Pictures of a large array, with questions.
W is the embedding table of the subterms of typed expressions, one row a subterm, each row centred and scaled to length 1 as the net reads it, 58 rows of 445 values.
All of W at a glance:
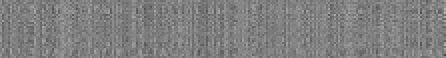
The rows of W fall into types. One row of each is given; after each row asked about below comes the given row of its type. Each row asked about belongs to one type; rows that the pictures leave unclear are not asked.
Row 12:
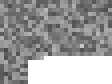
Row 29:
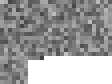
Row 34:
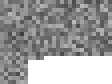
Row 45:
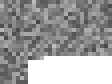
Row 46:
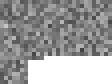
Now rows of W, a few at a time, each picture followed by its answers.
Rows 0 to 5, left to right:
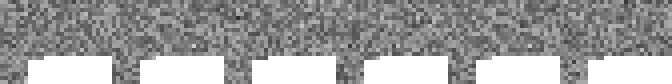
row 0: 29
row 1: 12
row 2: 46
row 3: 45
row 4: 12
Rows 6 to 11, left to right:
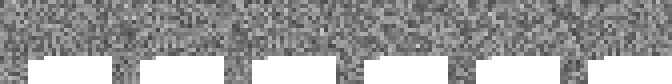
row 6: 34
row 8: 34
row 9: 12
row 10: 45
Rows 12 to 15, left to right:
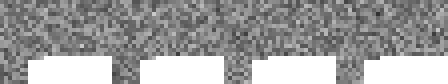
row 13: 45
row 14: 34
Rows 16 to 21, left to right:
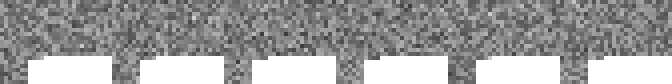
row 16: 12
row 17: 29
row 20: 45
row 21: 34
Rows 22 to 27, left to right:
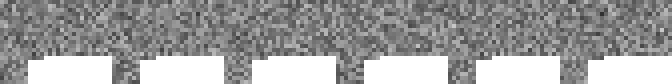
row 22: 46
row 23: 45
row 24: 34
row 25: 12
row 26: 46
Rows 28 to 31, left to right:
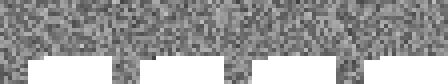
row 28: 12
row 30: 29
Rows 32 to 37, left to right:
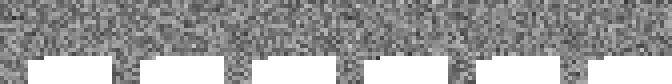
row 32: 46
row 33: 12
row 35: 12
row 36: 45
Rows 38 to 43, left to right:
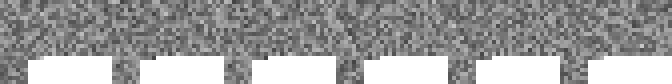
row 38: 45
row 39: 29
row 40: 29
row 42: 46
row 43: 12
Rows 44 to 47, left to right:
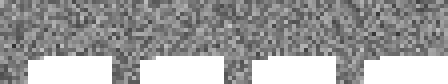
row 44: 45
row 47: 12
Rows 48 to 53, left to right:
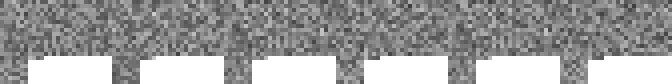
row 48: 34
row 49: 45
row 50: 34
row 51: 46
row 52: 34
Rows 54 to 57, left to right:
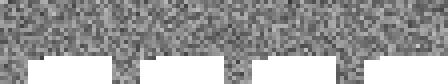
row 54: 29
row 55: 46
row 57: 12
